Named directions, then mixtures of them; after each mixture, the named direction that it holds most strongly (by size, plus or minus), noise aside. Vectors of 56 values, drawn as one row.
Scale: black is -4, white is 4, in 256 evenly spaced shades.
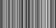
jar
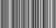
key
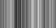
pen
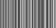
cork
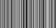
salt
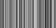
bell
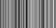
cork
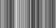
pen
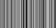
salt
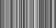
bell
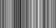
pen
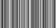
key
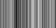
pen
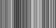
pen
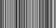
bell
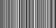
jar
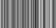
key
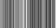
pen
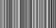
cork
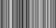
jar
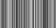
key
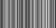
jar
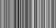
bell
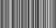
key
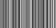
cork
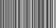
cork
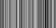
bell
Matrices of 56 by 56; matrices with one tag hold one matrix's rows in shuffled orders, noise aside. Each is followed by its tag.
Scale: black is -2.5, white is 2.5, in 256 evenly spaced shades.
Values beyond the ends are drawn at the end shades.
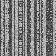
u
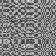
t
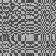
t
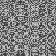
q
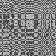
t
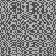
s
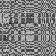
t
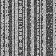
u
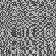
s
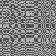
t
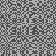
s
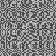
s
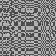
t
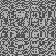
q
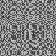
s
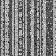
u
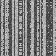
u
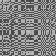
t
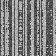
u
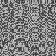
q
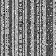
u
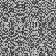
q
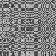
t
